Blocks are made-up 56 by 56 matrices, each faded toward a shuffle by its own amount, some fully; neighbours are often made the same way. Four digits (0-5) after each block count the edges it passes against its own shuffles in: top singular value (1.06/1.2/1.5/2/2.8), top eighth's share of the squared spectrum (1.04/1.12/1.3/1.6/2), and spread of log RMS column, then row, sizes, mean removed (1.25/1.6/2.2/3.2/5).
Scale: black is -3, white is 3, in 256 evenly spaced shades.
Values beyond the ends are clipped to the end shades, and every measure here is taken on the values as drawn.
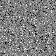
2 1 0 0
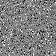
0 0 0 0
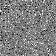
2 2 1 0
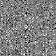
3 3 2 1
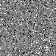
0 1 0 0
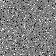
0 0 0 0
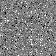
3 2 1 0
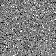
2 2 0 0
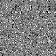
3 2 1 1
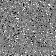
0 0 0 1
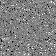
0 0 0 0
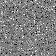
0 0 0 0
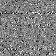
2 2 0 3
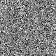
0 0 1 0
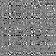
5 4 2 3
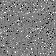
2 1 0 0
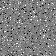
1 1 0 0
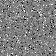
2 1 0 0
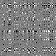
5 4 3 3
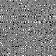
4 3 1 2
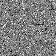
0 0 0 0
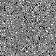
3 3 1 1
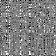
4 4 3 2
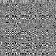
4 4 2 3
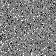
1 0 0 0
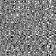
4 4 2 2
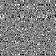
4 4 2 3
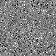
3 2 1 0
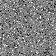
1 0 0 0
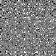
3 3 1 2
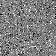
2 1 0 0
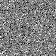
0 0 0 0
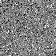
1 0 0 0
